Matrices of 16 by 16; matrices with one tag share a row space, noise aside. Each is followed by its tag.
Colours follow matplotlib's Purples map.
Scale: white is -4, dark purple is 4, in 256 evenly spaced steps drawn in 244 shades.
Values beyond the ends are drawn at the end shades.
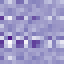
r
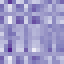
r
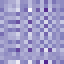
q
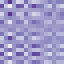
r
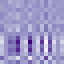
q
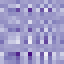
q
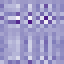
q
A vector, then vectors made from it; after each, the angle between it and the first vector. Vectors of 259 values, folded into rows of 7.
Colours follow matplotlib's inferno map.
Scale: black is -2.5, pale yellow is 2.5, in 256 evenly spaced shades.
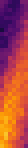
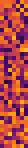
orthogonal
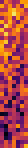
partly opposed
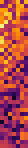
partly opposed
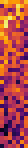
partly opposed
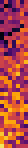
partly aligned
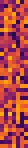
orthogonal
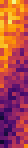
nearly opposite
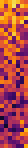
partly opposed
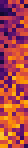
partly aligned
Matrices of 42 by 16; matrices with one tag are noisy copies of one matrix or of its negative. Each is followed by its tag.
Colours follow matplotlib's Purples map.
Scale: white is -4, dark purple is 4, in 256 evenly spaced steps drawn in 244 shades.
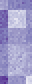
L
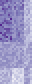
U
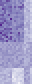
U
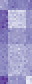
L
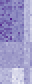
U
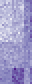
U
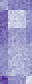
L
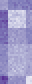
L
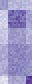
L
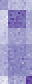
L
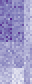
U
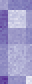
L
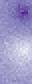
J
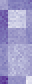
L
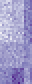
U
